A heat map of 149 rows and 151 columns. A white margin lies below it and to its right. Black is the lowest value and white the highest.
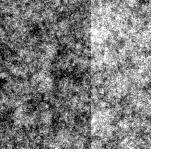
Histogram: bell-shaped. Grain: blotchy. Seam: vertical, 60% of the way across, the right part higher.
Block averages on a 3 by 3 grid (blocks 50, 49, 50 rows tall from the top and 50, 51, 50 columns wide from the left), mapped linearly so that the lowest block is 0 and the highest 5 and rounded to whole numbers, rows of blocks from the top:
0 2 5
1 0 4
0 1 3
